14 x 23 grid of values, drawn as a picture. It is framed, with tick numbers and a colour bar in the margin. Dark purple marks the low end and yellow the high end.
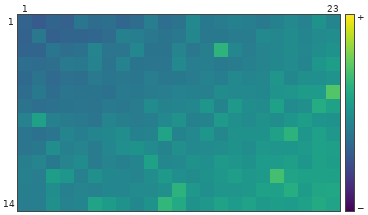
Odd rows or columns: none. Stripes: none. Ninth with the lowest average: top left. Mirror symmetry: none. Slope: up to the bottom right. Grain: fine.
